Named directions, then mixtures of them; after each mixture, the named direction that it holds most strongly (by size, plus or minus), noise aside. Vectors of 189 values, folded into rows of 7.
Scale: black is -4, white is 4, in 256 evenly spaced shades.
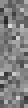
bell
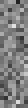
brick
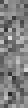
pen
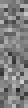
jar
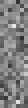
brick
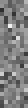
bell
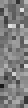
bell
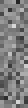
brick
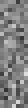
brick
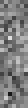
pen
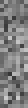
pen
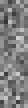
brick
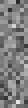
brick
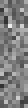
bell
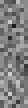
brick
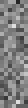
brick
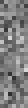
pen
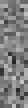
jar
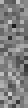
brick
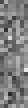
pen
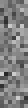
bell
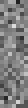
brick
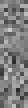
jar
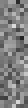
brick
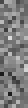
pen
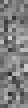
pen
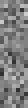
jar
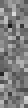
bell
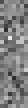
pen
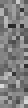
bell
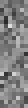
bell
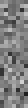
jar
